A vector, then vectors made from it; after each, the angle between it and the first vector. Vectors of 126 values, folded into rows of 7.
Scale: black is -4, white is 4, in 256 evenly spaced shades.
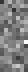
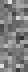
partly aligned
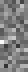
orthogonal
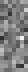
partly opposed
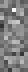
orthogonal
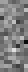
partly opposed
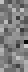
nearly opposite
